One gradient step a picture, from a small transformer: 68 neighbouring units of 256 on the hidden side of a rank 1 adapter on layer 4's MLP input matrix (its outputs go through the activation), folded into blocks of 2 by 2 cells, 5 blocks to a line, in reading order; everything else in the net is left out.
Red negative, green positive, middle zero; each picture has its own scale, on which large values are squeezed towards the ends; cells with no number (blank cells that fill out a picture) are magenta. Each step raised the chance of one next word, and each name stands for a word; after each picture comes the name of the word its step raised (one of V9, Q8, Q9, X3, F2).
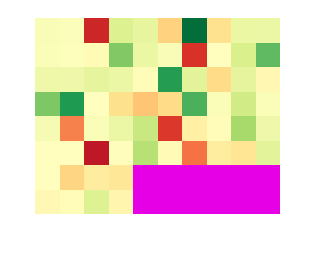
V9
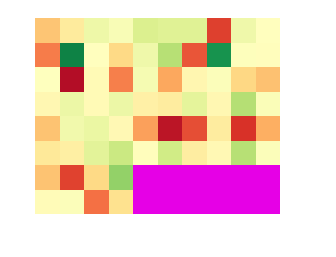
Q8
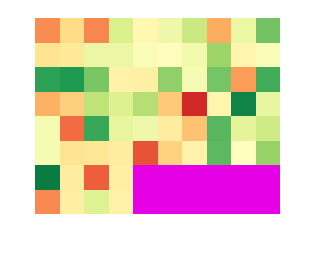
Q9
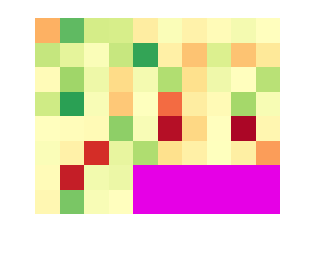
V9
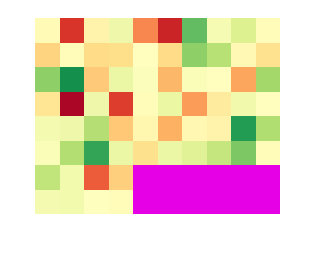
Q9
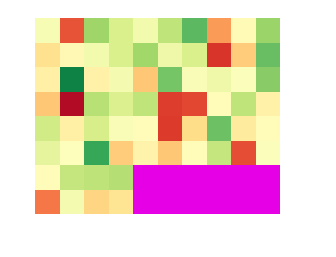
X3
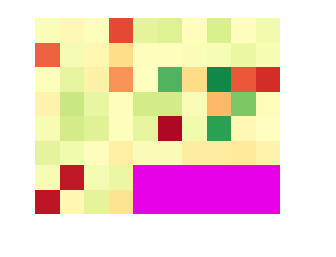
X3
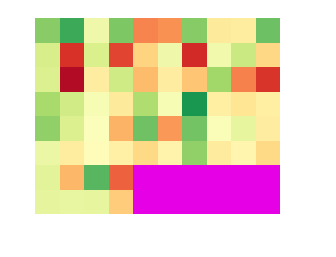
X3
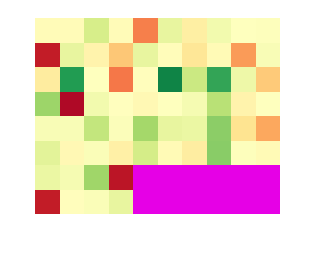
X3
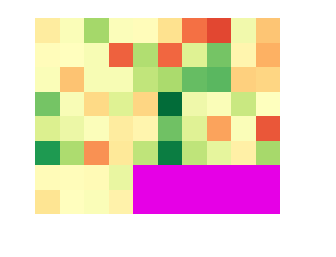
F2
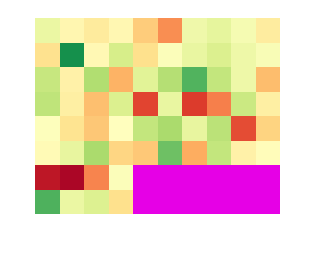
Q8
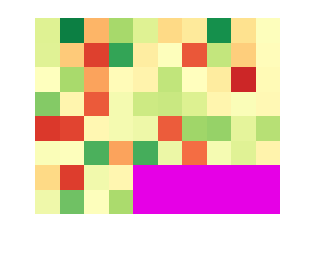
V9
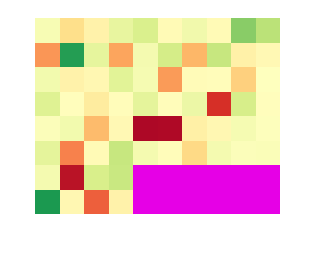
Q8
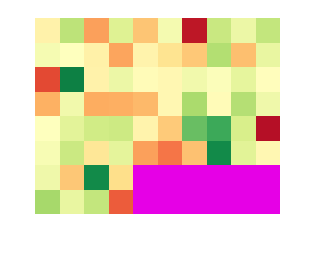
Q9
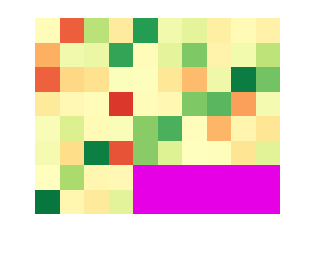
F2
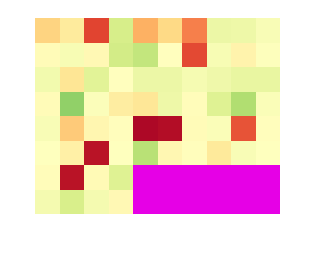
V9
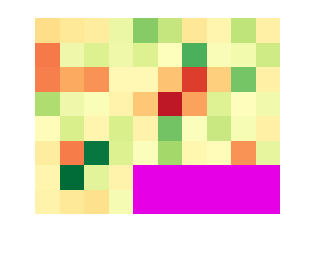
F2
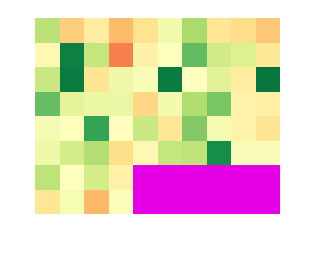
F2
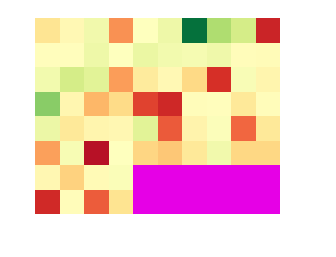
V9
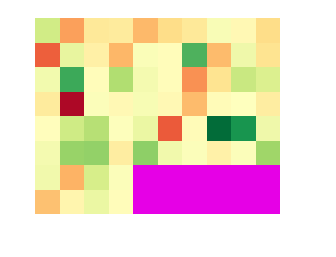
X3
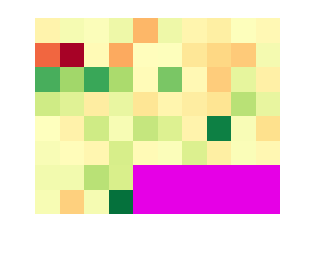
X3
